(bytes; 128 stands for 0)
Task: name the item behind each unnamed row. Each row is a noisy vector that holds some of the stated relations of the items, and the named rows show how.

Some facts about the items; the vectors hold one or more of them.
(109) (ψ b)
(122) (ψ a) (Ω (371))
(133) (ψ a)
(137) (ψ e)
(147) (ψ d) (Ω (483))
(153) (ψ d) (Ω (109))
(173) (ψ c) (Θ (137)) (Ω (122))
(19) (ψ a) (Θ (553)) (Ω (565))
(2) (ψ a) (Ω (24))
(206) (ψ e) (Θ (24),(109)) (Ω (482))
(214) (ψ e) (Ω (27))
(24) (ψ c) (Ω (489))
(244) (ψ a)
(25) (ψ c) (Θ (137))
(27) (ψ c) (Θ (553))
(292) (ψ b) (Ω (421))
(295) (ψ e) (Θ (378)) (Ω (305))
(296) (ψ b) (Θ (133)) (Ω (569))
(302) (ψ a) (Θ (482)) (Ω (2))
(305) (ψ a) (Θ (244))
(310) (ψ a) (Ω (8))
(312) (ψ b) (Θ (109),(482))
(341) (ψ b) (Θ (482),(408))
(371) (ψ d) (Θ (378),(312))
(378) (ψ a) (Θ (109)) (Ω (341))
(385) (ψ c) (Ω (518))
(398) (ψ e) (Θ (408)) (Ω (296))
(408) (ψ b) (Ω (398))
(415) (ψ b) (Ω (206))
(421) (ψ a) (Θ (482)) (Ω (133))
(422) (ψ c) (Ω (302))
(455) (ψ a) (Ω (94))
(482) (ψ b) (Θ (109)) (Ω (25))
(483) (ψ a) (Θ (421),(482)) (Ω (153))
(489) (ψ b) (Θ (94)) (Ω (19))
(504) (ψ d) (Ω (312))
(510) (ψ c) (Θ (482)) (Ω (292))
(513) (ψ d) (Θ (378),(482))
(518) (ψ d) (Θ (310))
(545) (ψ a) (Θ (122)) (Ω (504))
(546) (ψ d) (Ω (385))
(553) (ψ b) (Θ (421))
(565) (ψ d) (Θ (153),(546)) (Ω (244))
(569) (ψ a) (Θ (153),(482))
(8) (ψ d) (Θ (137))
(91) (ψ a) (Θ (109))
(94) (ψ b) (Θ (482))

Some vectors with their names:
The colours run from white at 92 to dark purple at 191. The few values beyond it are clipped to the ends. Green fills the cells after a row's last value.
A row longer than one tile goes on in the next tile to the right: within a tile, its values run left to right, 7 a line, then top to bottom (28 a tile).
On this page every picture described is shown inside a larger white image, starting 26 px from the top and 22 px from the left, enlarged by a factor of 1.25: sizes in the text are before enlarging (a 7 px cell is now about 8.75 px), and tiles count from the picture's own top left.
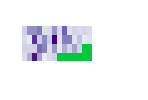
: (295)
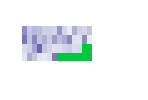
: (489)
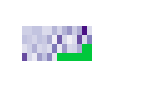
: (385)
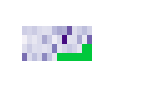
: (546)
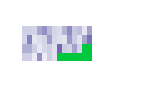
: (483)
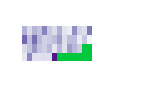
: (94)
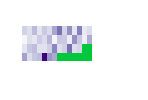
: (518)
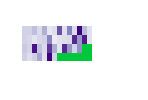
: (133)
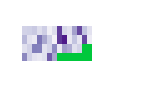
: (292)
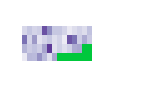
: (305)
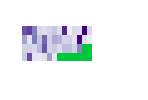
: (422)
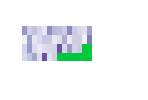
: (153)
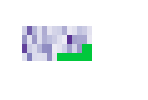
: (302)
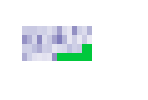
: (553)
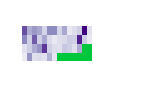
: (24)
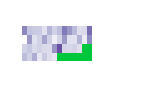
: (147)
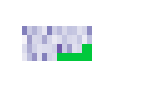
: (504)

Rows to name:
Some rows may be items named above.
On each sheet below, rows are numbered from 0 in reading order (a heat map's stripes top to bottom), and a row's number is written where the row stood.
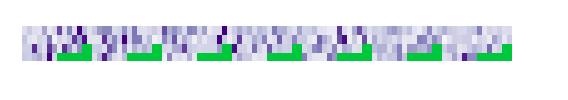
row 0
(133)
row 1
(295)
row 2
(24)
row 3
(545)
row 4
(292)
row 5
(569)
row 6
(8)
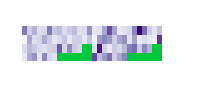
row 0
(504)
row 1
(206)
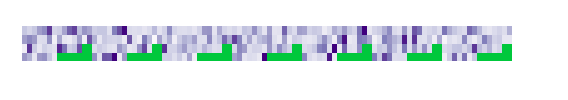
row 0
(25)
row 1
(371)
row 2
(310)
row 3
(109)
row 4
(510)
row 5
(214)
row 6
(565)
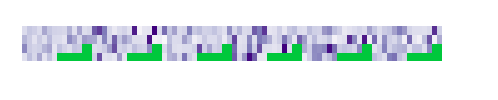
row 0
(91)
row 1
(422)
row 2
(504)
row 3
(122)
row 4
(244)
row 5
(27)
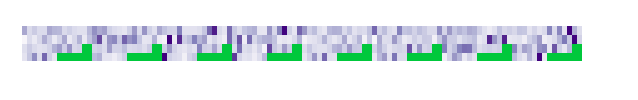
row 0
(513)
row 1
(408)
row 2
(415)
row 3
(482)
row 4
(513)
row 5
(504)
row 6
(19)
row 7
(421)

